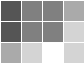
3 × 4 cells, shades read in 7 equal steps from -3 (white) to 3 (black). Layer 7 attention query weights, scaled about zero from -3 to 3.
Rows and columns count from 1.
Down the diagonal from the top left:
1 0 -3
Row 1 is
1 0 0 -1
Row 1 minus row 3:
2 2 3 1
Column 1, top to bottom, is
1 1 -1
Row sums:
0 -1 -8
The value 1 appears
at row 1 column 1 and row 2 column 1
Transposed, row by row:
1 1 -1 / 0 0 -2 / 0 0 -3 / -1 -2 -2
